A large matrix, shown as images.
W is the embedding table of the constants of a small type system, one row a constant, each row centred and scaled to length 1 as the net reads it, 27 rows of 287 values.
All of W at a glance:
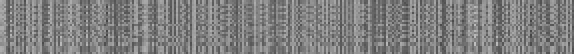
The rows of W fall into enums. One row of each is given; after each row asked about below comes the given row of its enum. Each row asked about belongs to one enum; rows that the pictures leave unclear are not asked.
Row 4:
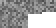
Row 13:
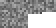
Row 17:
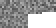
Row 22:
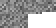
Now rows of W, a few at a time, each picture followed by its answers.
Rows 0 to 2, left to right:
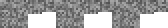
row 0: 13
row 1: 13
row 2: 4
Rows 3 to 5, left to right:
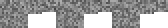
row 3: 17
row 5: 13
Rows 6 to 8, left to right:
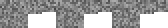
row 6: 17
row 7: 4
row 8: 13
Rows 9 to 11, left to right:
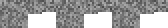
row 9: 4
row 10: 17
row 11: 4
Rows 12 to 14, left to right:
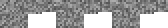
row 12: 22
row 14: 13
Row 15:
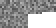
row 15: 17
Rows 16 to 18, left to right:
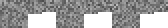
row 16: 4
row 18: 22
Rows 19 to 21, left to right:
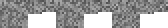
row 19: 4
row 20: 4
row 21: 22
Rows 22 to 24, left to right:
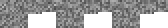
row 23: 13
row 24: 13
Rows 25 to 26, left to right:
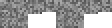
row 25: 13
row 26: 4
